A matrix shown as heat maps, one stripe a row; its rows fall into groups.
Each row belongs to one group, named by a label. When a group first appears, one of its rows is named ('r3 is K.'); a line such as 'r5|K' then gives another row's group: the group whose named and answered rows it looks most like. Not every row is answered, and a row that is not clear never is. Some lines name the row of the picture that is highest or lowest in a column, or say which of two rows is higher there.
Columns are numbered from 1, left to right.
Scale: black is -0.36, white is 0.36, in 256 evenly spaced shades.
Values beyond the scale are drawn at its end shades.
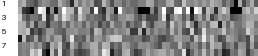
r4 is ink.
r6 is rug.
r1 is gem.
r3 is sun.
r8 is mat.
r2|sun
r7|mat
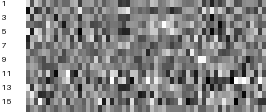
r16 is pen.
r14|gem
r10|gem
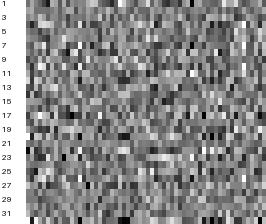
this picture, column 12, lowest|17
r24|sun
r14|rug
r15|gem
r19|sun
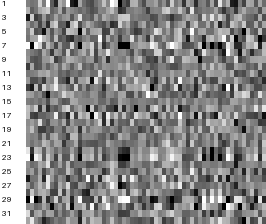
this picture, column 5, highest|13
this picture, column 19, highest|6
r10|rug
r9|sun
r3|rug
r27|mat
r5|gem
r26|pen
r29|rug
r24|mat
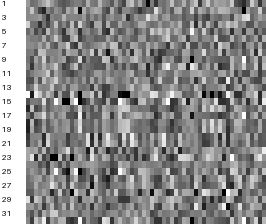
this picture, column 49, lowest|14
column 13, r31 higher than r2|No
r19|rug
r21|pen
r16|rug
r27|ink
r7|mat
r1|sun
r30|ink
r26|ink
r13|ink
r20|pen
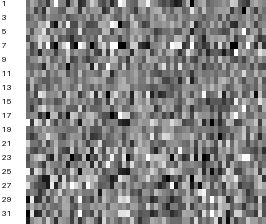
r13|rug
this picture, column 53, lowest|7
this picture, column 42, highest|7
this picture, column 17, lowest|7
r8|sun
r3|pen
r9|mat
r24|pen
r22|pen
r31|rug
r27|sun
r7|mat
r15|sun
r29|rug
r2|gem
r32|pen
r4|mat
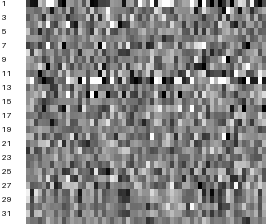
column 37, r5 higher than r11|Yes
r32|sun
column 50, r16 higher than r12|No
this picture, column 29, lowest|12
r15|gem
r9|ink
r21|mat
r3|pen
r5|pen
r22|rug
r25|ink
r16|gem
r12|gem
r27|sun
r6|gem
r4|mat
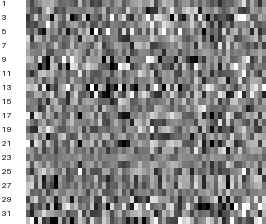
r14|ink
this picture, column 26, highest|10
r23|rug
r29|pen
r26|ink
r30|sun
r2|sun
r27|ink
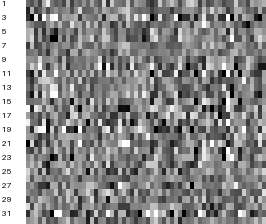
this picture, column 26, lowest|16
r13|ink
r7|rug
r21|rug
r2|rug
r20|sun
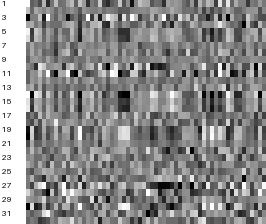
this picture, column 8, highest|18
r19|rug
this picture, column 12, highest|28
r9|pen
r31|sun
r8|mat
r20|rug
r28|sun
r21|rug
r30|rug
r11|mat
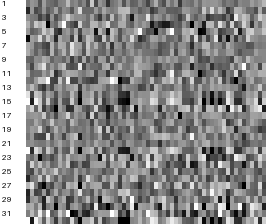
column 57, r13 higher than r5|No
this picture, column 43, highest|30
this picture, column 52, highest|16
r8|sun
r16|ink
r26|pen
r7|sun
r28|rug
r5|sun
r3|sun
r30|ink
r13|gem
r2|rug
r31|mat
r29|pen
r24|mat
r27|gem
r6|pen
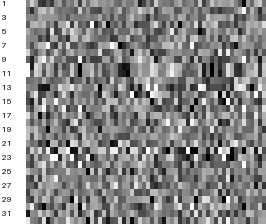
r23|ink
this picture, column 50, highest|23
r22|mat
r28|pen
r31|pen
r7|mat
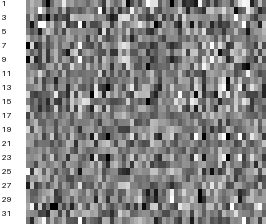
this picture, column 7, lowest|30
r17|rug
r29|sun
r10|sun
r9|rug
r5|sun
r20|ink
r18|pen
